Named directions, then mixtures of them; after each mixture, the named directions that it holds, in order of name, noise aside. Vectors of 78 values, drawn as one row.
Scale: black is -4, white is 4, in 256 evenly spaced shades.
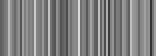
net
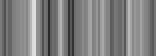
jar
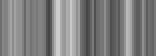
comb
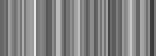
comb, jar, net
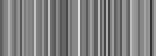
net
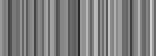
comb, net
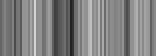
comb, jar, net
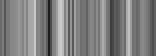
comb, jar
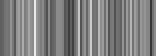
jar, net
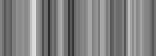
jar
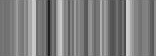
comb, jar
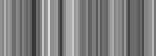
jar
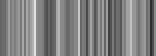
comb, jar, net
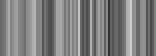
comb, jar, net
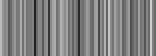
net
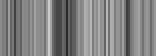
comb, net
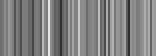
comb, jar, net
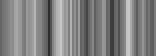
comb, jar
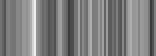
jar, net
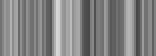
comb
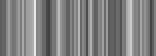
comb, jar, net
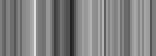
comb, jar, net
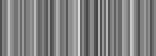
comb, net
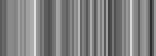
comb, jar, net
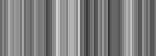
comb, net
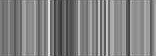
comb, net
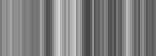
comb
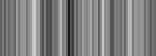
jar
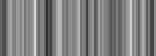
comb, jar, net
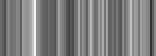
jar, net
